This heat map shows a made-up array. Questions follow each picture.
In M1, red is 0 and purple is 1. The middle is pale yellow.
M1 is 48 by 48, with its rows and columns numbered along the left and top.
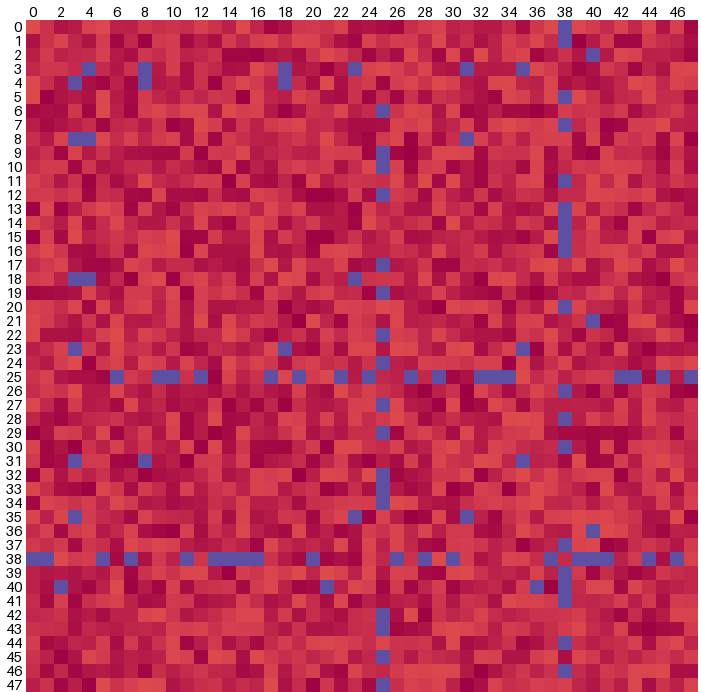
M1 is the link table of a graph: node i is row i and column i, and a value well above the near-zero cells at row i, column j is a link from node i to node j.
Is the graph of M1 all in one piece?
no
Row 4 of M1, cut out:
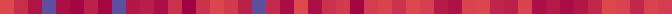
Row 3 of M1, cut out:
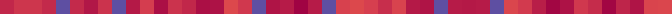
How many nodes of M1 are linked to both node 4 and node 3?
2
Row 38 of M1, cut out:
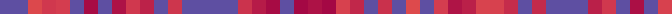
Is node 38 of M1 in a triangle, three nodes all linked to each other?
no
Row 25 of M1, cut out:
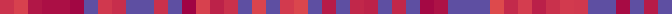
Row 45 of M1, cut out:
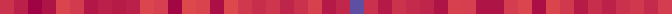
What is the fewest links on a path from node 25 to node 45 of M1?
1
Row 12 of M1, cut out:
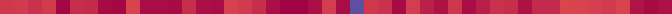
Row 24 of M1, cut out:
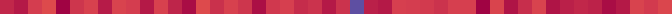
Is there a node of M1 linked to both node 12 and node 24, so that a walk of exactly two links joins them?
yes
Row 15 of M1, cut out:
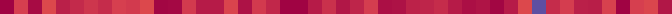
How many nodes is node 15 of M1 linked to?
1
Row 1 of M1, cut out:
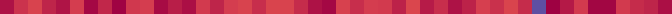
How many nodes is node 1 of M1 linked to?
1
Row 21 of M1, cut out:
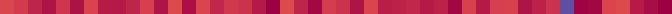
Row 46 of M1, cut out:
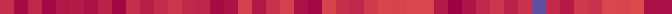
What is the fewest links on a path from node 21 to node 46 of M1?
3
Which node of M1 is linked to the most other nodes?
node 38
